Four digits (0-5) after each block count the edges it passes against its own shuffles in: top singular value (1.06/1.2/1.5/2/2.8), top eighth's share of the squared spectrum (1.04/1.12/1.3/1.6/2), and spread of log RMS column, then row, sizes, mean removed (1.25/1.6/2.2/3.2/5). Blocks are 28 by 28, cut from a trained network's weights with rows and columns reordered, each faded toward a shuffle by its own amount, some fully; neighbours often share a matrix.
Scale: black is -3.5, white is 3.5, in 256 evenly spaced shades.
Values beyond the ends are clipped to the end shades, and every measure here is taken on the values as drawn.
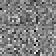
2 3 1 1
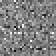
2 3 0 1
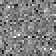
2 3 0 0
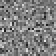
2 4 0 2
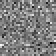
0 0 0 0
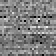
3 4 0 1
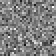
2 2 0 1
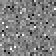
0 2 0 0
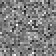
0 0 1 0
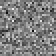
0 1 0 1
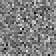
0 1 0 0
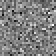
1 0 0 0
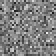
2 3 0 0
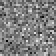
0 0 0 0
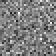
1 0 0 0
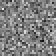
0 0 0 0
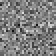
2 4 0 2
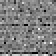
3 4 0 2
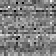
3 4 1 1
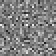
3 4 0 2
